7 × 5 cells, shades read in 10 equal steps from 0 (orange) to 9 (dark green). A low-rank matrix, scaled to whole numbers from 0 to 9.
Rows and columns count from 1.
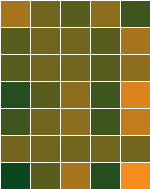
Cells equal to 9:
1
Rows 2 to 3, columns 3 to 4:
5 6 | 5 6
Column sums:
44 37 32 43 22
